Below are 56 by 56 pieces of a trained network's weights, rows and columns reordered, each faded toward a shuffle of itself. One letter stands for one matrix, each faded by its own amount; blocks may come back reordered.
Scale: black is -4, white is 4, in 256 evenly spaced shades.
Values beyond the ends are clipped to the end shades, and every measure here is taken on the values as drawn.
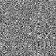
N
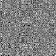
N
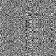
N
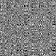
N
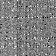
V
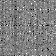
V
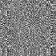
N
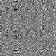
N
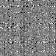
V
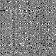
V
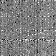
V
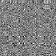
N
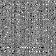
V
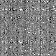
V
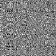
N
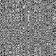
N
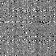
V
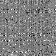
V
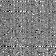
V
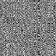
N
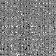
V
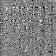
V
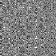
N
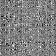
V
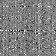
V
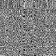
N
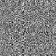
N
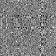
N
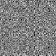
N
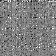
V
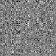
N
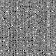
V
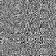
N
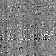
V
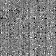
V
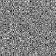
N
